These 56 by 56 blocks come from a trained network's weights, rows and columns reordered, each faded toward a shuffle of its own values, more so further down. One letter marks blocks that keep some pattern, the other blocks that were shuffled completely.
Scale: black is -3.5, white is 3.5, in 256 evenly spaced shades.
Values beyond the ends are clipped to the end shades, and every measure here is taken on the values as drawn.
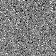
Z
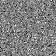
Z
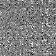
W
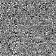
W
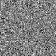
W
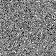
Z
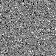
Z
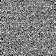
W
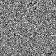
W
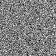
Z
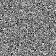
Z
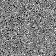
Z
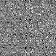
W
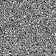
Z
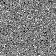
Z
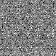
W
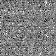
W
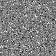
Z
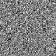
W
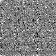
W
